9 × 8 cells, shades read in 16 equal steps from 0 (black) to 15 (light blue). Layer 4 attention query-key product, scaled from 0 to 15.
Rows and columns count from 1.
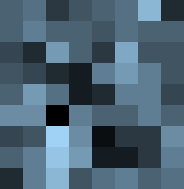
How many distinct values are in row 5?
7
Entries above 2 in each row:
8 8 8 7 7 7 7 6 8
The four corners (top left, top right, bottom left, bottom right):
7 3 3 8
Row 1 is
7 8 4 6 7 8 13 3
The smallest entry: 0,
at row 6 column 3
